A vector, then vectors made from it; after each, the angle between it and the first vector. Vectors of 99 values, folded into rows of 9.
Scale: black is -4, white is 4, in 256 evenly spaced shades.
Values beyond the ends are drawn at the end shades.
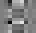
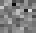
partly opposed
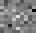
orthogonal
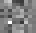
nearly opposite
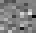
orthogonal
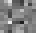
nearly opposite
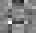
nearly opposite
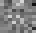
partly aligned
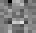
nearly parallel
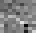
orthogonal
